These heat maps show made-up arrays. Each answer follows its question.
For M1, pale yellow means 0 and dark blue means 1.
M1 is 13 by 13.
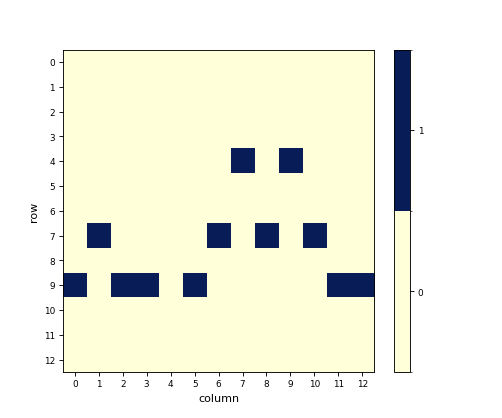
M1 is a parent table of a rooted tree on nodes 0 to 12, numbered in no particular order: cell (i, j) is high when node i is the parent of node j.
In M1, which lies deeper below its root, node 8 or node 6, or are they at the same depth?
the same depth
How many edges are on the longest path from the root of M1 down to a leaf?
2
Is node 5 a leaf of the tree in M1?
yes
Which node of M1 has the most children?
9
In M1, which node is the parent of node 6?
7
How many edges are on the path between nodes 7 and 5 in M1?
3
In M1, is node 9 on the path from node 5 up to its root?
yes
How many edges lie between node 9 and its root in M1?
1
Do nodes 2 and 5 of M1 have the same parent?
yes
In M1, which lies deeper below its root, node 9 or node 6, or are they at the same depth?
node 6
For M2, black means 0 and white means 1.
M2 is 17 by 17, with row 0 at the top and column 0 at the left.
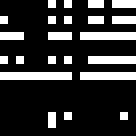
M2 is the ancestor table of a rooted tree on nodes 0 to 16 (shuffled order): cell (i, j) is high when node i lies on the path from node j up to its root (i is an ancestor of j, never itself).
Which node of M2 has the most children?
0
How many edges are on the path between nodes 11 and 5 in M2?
6
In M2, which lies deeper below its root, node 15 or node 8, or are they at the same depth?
the same depth
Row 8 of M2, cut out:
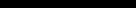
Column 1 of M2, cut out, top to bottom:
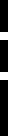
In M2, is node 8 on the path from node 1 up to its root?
no
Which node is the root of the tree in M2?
9
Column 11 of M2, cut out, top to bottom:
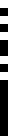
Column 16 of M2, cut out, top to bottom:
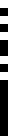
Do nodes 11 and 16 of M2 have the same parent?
yes
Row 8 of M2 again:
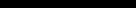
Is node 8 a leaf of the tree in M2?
yes
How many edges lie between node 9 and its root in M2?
0
